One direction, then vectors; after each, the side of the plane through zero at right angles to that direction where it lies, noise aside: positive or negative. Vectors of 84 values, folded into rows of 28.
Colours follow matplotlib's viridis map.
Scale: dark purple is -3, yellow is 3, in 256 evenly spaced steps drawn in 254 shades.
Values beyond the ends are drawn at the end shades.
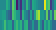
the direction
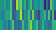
negative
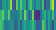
negative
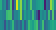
negative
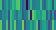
negative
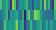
positive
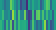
positive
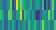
negative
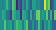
positive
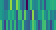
negative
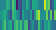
positive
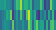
negative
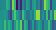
positive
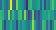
negative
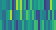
negative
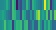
positive
